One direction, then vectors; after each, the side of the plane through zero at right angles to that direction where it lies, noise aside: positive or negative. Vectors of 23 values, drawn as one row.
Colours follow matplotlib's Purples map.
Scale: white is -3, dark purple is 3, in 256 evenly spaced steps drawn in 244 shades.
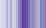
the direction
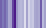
negative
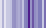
positive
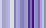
positive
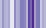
positive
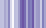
positive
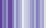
negative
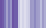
negative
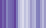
negative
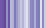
negative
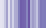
positive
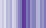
positive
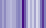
positive
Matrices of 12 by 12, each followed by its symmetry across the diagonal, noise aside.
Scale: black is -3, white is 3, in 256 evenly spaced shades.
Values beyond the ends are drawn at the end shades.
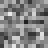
neither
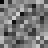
symmetric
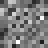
symmetric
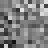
antisymmetric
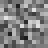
antisymmetric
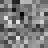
neither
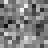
antisymmetric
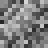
symmetric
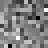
antisymmetric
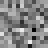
neither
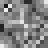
symmetric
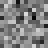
neither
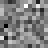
antisymmetric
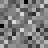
symmetric
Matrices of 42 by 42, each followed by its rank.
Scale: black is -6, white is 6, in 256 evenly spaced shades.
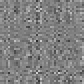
five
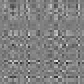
three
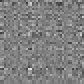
five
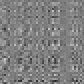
three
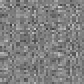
five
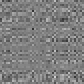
three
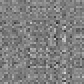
five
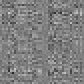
five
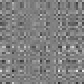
three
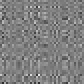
three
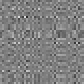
three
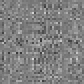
five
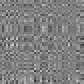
three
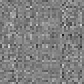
five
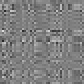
three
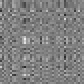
three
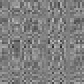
three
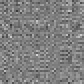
five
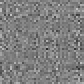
five
